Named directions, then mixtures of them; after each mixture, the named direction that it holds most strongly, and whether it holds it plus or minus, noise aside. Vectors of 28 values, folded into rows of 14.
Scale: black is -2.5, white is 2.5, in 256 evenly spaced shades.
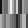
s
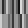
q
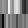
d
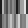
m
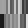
d, plus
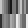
s, minus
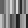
s, plus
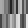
s, minus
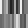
s, minus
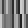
q, plus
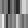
d, minus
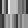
d, plus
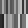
m, plus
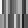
m, minus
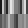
s, plus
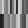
s, minus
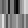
d, minus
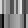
s, minus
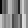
s, plus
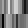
d, plus
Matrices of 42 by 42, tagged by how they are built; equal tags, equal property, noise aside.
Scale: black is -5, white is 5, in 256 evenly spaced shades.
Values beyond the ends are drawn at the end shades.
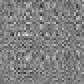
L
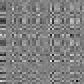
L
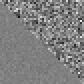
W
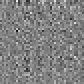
L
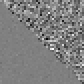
W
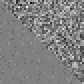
W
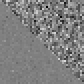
W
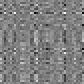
L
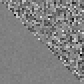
W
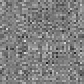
L
